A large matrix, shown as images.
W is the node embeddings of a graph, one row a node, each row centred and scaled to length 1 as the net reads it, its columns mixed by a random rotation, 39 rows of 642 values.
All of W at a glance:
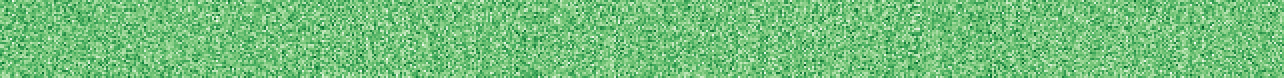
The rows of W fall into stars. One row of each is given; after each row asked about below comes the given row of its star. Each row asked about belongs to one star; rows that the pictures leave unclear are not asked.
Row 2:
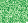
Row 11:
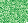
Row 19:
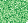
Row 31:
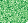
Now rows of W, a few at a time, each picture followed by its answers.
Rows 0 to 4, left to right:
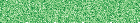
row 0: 31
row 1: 19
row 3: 31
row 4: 31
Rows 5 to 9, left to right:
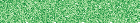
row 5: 2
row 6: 19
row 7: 2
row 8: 19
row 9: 11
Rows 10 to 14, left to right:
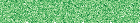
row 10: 19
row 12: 31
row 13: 2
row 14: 2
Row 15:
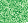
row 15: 11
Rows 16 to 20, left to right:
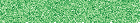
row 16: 31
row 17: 31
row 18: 11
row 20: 11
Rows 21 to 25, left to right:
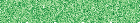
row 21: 31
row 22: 19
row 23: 19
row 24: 11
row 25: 31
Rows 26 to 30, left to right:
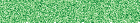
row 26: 11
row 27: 2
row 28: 31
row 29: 11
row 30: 19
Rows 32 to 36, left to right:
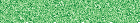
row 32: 11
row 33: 31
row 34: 31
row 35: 19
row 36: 11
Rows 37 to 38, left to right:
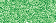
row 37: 11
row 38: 11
